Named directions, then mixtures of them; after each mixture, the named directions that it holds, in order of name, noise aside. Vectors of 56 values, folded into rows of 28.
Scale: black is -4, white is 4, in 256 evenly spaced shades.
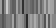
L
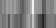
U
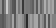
L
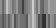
L, U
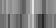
U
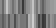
L, U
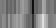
U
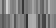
L, U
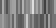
L, U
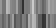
L, U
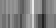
U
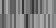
L, U
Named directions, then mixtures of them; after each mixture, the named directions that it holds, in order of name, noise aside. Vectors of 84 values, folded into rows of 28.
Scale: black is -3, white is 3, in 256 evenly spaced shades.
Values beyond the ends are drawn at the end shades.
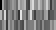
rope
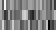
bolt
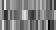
bolt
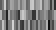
bolt, rope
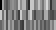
rope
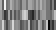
bolt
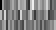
rope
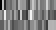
bolt, rope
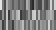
bolt, rope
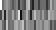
rope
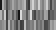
rope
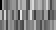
rope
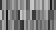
bolt, rope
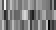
bolt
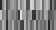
bolt, rope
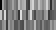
rope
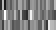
bolt, rope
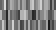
bolt, rope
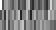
rope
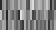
bolt, rope
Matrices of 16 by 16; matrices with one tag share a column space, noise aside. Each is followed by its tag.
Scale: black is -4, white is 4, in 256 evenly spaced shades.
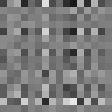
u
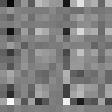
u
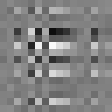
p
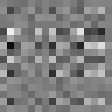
p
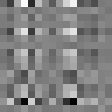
u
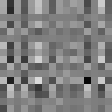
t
